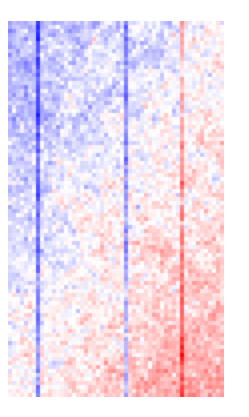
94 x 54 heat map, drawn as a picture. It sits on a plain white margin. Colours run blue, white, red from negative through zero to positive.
Columns 8, 30 and 44 differ from the columns beside them. The bottom right is the ninth with the highest average. Neither half mirrors the other. The grain runs up and down. Values rise toward the bottom right. The top left is the ninth with the lowest average.
